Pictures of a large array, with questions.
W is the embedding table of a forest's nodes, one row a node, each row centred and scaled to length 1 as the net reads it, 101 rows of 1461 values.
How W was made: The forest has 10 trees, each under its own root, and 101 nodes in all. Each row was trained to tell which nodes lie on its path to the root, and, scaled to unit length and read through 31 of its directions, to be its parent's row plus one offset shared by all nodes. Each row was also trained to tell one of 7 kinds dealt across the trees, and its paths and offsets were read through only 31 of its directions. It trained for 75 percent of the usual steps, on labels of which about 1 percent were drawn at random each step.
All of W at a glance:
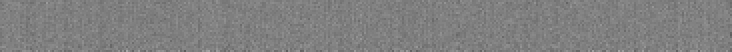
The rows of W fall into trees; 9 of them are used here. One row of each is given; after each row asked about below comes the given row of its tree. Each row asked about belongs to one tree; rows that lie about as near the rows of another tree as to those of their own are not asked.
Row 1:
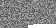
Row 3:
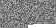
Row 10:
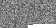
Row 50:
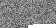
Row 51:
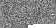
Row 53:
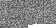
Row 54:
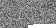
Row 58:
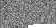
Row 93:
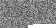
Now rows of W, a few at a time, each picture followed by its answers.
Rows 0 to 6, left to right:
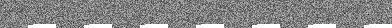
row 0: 93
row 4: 58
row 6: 93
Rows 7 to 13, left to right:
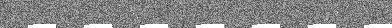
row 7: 10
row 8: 50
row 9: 51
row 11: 58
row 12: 93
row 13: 51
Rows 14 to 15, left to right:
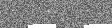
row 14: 93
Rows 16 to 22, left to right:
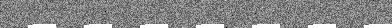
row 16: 10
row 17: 51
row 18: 50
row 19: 1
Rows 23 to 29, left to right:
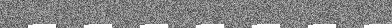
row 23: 53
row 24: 53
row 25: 54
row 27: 10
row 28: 58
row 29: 3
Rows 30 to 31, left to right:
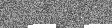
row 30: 54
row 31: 53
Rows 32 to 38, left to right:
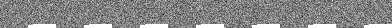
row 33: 10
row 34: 51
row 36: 10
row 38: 10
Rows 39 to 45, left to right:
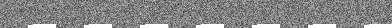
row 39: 93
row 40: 53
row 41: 93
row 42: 58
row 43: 93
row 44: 53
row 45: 3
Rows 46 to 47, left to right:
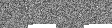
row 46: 53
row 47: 58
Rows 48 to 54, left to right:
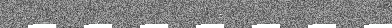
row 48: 51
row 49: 10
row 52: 93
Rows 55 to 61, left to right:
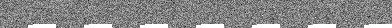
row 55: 51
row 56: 53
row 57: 58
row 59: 51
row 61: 53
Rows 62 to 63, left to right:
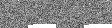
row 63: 51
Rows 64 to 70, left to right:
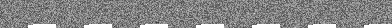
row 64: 1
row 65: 10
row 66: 58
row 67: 54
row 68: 10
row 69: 1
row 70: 58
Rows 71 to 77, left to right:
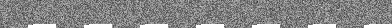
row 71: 53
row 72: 10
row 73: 3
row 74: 1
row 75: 51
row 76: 53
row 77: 50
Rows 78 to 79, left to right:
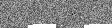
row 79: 53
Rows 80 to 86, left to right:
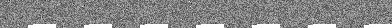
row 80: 51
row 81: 58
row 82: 53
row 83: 53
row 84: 10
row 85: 54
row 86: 51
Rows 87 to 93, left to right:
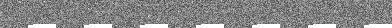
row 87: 51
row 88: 58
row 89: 93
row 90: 58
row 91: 50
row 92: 58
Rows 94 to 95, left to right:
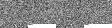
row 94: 93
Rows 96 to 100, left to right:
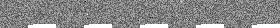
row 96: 1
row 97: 10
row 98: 51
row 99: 10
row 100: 54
